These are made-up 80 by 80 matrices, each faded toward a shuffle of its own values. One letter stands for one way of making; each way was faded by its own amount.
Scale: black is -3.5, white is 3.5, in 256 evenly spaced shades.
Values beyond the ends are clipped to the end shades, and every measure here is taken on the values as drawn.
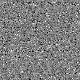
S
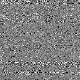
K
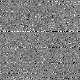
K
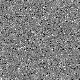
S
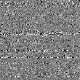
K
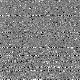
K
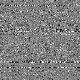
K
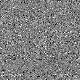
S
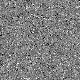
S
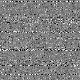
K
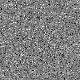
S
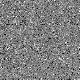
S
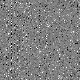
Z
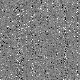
Z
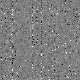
Z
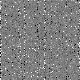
Z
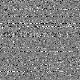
K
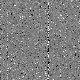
Z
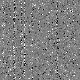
Z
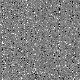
Z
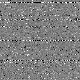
K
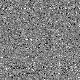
S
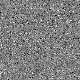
S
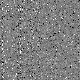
Z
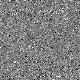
S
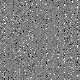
Z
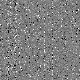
Z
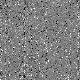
Z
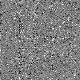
Z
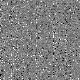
Z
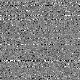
K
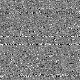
K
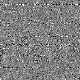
K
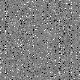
Z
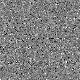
S
